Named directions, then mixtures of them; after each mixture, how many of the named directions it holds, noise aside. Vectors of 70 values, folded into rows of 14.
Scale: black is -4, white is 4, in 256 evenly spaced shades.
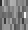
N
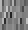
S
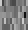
one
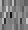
one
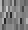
one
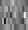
two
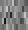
two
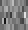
two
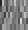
two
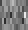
two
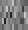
two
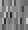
one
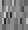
one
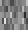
two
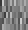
two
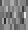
two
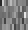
one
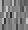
one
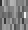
one
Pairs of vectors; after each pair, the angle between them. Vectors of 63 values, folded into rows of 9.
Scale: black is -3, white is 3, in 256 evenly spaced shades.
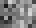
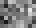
nearly parallel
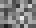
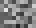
orthogonal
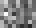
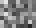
nearly parallel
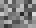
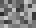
nearly opposite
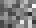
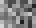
nearly opposite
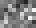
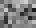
nearly opposite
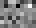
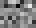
nearly parallel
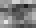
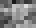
nearly opposite
